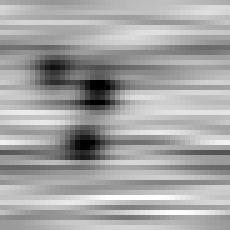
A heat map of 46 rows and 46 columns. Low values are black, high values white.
Dips: three. Ninth with the lowest average: centre. Histogram: skewed, a long tail of low values.
